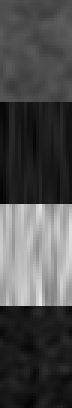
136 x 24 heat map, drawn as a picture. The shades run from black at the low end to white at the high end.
It is made of 4 by 1 panels. Panel 1,1: low, blotchy, faint in contrast. Panel 2,1: very low, streaked downward, faint in contrast. Panel 3,1: high, streaked downward. Panel 4,1: very low, blotchy, faint in contrast.
